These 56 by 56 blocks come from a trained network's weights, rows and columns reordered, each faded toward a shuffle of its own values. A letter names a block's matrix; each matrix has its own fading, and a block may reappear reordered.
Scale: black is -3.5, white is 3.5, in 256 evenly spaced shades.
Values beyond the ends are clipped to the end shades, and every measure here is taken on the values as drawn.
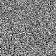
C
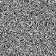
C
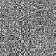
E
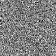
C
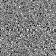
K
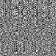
E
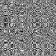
E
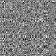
E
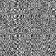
E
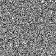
C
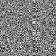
E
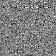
K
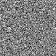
C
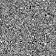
C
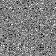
K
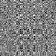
E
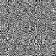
E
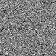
K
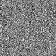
C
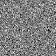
C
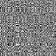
E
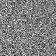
C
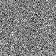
C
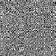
E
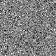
K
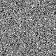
K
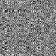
E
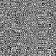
E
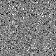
K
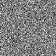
C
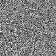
C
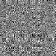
E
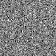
K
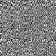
E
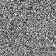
C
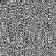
E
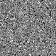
K
